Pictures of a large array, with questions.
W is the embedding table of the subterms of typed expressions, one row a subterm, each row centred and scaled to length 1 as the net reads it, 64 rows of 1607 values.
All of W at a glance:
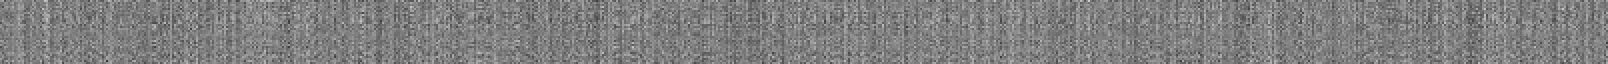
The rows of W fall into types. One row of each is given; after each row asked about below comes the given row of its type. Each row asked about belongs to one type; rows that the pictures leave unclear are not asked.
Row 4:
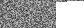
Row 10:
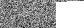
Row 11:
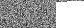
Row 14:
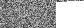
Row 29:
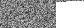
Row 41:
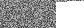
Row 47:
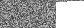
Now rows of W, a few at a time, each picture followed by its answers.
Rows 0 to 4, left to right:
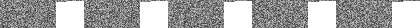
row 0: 41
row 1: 41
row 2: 10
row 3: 4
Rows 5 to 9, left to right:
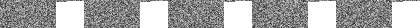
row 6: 29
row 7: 4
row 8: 4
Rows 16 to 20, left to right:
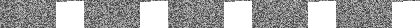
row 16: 14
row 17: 14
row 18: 14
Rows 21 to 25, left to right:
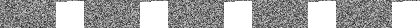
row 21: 10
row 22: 47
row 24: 29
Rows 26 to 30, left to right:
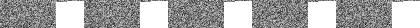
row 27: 14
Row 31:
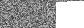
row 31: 47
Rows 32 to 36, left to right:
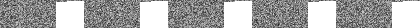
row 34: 14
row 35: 11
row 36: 11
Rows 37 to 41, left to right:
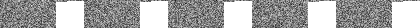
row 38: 4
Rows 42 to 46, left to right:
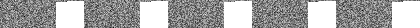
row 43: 41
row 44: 41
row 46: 4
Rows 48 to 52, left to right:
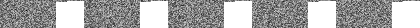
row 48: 4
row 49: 14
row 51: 10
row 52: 29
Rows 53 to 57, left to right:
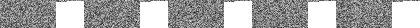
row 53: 11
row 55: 29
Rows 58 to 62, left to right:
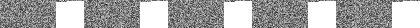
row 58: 11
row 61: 11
